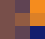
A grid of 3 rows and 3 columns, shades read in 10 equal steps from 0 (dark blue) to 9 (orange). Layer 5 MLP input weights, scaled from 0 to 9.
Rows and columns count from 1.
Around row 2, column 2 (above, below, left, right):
3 3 4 8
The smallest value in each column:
4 3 0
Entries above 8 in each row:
1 0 0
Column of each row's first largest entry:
3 3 1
